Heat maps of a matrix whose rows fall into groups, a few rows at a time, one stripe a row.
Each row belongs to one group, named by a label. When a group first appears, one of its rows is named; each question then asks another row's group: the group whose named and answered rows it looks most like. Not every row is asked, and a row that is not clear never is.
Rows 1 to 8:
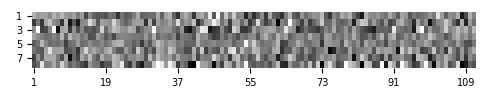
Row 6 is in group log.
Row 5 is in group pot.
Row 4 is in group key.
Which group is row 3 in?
key
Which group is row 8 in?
pot
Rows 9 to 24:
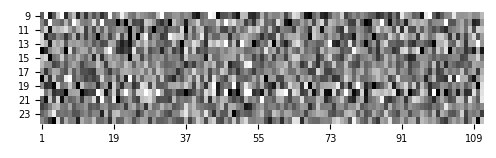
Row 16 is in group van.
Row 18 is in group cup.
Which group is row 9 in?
key
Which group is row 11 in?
log
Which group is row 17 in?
van
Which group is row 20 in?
van
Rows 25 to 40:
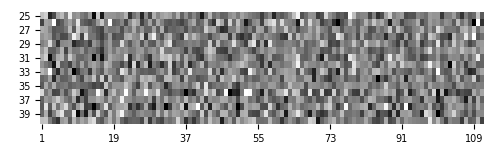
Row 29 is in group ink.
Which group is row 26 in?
cup
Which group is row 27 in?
key
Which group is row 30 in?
key
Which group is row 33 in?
ink
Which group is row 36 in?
van
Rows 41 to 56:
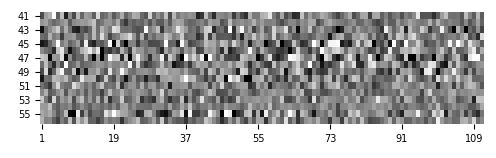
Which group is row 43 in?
log
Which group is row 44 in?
pot
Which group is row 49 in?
key
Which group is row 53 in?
log
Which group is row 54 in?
ink
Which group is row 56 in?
key
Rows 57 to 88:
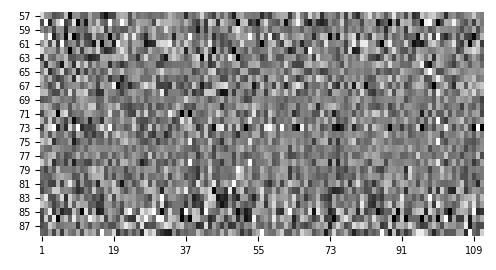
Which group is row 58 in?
key
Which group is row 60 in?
ink
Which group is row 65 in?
key
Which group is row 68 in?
key
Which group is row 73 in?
cup
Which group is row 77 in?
cup
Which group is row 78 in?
ink
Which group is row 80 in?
log
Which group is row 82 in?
log
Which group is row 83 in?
key
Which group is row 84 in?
key
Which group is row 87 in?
pot
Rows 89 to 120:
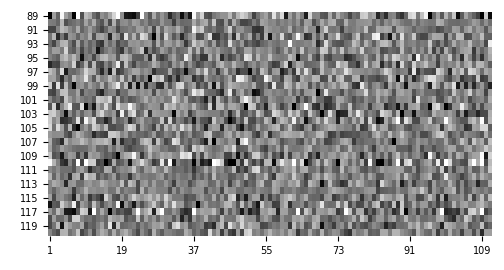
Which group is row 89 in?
cup
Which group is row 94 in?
ink
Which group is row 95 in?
log
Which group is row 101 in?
log
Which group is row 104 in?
key
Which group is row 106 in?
cup
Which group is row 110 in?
key
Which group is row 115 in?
van
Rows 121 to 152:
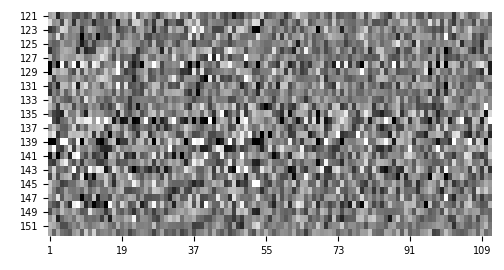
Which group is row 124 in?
ink
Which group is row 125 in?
log
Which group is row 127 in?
log
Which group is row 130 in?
log
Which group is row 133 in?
key
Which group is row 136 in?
log
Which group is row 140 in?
key
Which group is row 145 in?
van
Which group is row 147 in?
ink
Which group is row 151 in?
van
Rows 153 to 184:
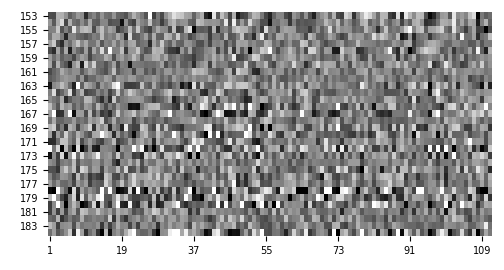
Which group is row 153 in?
pot
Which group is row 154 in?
pot
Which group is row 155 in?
pot
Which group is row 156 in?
ink
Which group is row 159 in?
van
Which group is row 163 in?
cup
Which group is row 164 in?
key
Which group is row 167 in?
key
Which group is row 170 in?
log
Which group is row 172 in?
ink
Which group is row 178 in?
pot
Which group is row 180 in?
ink
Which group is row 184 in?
pot
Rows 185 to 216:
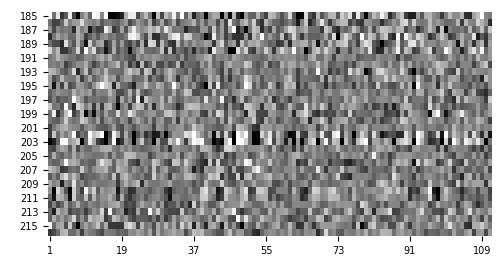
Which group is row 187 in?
van
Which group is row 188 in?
pot
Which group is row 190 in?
key
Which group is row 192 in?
cup
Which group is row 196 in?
pot
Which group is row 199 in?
key
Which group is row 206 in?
log
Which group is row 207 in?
van
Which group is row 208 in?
log
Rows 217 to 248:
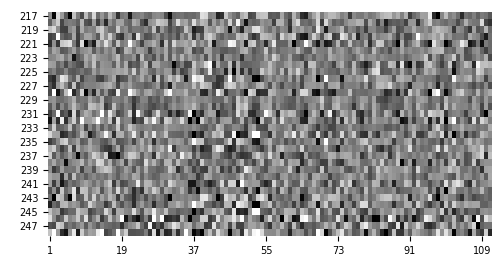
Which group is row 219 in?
van
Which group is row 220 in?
pot
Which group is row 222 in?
pot
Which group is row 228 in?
key
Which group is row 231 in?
pot
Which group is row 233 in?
key
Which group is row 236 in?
key
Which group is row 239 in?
log
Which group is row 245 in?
van
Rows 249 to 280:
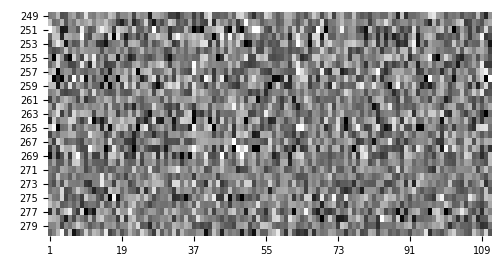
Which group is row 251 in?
van
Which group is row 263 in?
pot
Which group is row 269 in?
cup
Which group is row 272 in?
pot
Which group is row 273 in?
log
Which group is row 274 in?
cup
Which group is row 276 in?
ink
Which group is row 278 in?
ink
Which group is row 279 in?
pot
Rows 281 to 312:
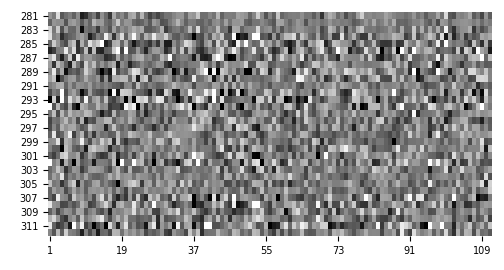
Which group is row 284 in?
van
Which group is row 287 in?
key
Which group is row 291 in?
pot
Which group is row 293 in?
cup
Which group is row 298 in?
key
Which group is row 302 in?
ink
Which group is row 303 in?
ink
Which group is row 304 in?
cup
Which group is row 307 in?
pot
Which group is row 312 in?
ink
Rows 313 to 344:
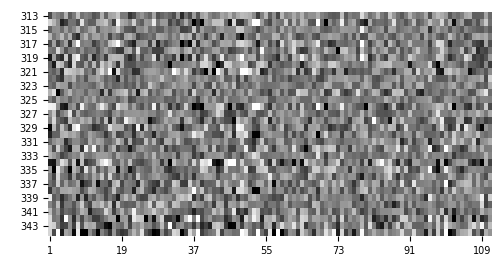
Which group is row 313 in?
cup
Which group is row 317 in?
cup
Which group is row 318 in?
pot
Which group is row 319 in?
cup
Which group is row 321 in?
log
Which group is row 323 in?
pot
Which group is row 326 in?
van
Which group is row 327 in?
key
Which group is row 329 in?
cup
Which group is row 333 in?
van
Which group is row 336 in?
pot
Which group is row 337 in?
ink
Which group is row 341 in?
van
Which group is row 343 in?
key
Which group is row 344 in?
ink
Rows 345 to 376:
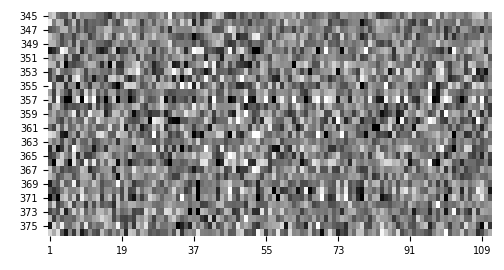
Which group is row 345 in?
key
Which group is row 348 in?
van
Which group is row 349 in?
key
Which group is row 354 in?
cup
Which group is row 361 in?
pot
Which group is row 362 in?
van
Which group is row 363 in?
ink
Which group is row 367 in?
van
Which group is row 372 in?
key
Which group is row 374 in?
log
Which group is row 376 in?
ink
